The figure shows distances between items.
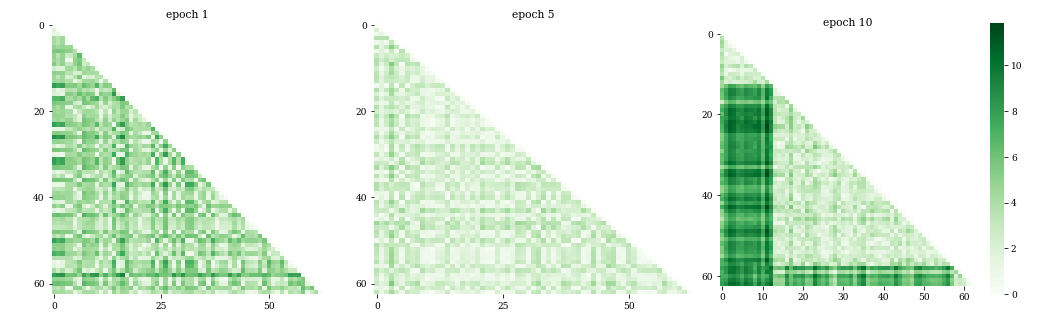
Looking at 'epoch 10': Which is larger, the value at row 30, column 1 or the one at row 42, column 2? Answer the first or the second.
the second
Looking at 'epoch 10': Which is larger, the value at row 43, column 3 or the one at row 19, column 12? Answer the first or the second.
the first
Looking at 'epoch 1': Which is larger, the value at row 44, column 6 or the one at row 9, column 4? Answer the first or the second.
the second
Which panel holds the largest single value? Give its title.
epoch 10
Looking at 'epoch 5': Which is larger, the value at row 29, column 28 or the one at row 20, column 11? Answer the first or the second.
the second
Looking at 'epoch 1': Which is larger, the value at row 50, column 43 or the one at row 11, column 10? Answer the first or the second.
the first
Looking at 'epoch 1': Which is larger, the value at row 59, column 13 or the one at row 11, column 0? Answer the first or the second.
the second
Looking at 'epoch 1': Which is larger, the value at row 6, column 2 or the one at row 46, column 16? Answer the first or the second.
the first
